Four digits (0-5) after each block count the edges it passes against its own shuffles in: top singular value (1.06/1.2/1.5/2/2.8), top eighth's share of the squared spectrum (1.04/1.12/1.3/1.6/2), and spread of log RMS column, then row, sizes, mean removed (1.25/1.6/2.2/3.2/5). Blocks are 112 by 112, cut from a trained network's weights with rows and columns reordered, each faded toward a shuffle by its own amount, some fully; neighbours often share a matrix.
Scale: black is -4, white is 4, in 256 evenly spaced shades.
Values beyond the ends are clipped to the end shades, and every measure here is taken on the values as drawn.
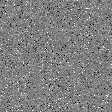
1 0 0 0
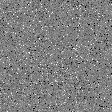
0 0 0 0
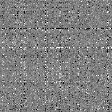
4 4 3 2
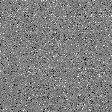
2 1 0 1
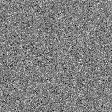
2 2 0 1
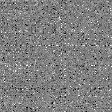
3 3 2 2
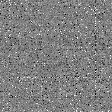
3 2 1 1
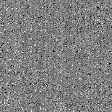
2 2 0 2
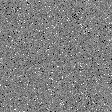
0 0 0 0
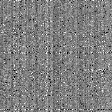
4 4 2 3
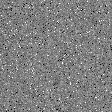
0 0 0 0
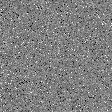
0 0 0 0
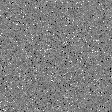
0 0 0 0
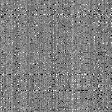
3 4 2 3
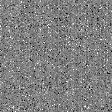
2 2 1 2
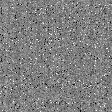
2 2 0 1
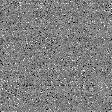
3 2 1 1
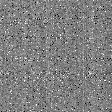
2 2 0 2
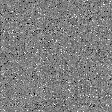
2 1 0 1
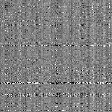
4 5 2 4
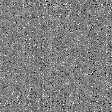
2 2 1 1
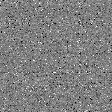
2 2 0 1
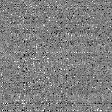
3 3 2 2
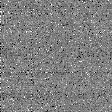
3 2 2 1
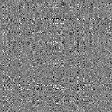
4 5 3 3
